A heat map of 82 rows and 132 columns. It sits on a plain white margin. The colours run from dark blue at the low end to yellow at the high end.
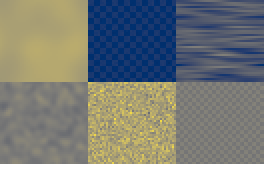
The table splits into 2 rows of 3 panels. Panel 1,1: high, smooth, faint in contrast. Panel 1,2: very low, checkered, faint in contrast. Panel 1,3: low, streaked across. Panel 2,1: middling, blotchy, faint in contrast. Panel 2,2: high, fine-grained. Panel 2,3: middling, checkered, faint in contrast.
